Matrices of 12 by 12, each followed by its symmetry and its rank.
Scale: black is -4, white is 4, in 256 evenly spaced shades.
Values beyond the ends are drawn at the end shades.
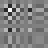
symmetric, rank one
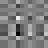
neither, rank one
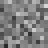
antisymmetric, full rank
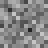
symmetric, full rank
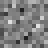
antisymmetric, full rank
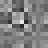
symmetric, rank two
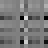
neither, rank one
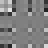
symmetric, rank one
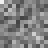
symmetric, full rank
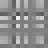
symmetric, rank one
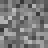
neither, full rank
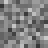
antisymmetric, full rank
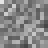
symmetric, full rank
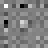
symmetric, rank two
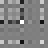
symmetric, rank one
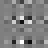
neither, rank one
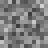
neither, full rank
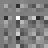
symmetric, rank two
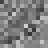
symmetric, full rank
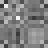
symmetric, rank two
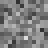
neither, full rank
